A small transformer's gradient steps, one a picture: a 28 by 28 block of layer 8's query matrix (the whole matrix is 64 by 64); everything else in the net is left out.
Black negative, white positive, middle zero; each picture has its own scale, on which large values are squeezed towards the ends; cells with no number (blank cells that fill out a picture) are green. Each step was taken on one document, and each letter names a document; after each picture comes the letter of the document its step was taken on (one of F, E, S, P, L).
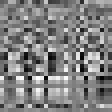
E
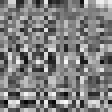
E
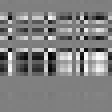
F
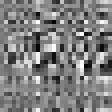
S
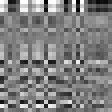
E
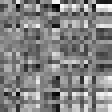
S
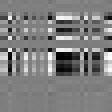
F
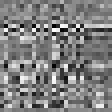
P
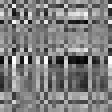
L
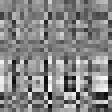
L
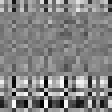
L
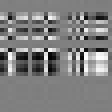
F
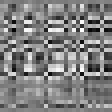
E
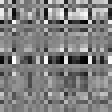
L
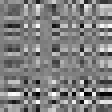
S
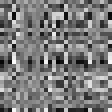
L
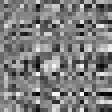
S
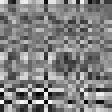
E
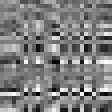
S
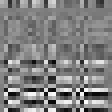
E
